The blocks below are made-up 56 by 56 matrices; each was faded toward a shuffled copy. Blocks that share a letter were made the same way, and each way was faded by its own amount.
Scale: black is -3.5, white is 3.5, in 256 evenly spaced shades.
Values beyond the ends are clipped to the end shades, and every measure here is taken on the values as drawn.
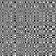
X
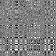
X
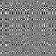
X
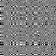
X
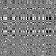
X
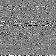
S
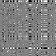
X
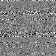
S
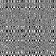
X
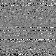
S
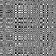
X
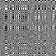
X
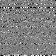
S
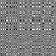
X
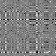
X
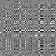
X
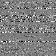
S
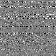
S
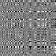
X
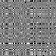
X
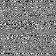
S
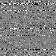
S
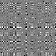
X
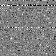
S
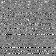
S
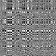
X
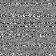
S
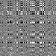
X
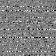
S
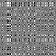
X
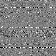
S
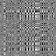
X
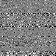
S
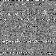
S
